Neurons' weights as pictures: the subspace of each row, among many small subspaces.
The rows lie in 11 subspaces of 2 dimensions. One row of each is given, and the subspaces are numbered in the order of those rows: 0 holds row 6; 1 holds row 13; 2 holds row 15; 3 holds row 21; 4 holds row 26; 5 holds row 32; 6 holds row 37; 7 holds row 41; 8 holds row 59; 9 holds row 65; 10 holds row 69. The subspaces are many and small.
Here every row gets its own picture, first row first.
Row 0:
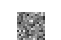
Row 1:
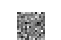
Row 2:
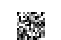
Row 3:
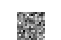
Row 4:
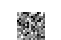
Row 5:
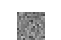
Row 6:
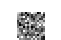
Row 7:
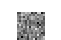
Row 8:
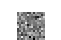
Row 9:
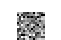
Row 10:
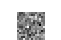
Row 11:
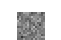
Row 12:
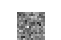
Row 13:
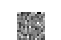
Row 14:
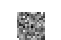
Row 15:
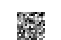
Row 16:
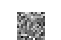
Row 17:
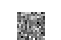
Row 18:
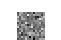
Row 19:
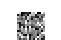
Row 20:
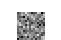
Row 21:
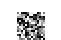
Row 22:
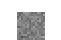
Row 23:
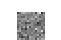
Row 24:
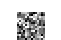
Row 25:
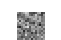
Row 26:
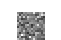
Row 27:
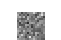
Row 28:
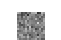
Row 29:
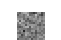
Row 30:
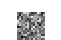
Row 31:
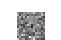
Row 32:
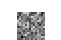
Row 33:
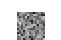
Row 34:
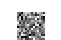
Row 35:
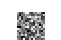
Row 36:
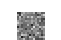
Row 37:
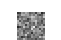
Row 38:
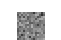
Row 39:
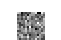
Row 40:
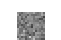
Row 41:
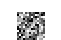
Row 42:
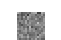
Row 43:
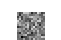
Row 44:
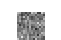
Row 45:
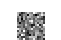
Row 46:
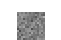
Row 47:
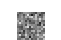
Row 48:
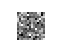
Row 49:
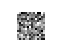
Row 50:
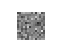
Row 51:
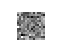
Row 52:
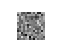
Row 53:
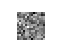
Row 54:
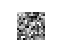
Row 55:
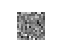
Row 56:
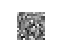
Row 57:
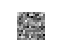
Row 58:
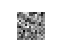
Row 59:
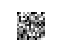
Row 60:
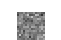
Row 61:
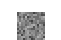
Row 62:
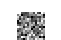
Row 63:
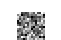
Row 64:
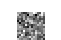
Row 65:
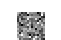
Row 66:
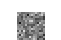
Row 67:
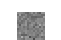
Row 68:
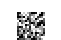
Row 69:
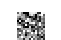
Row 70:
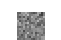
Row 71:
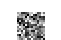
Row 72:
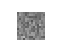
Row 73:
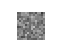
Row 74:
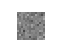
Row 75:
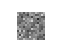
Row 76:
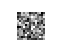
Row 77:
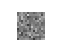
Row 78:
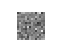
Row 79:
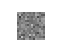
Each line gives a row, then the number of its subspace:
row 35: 10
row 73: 6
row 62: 6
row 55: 1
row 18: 8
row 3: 2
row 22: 5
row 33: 3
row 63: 6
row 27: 4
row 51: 4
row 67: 0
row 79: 6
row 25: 10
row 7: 8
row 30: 5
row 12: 7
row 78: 9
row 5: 3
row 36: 6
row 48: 9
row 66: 2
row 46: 7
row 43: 5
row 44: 8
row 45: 10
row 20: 0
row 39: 1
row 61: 3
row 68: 4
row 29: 10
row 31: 0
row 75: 7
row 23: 9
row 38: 4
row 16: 0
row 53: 3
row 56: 3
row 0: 2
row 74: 2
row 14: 0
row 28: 1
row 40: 0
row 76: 6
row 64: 10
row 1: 9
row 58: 10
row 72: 3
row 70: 4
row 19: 1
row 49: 9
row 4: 5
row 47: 2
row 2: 8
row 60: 7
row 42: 1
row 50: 9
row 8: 8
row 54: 7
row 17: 8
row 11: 5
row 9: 4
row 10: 2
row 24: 3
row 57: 7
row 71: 3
